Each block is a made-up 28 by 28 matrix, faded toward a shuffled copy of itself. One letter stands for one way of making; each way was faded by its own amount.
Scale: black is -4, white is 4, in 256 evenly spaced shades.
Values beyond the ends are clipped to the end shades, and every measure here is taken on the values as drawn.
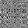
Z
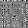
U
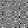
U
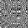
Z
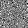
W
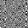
Z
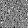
W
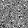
W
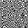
Z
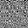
Z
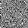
W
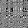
U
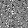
W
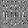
U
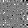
U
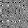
Z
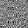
Z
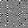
U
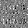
Z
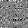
Z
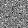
W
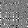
U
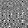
Z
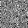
W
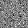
W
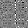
U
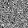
W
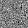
W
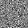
W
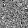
W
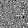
W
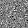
W
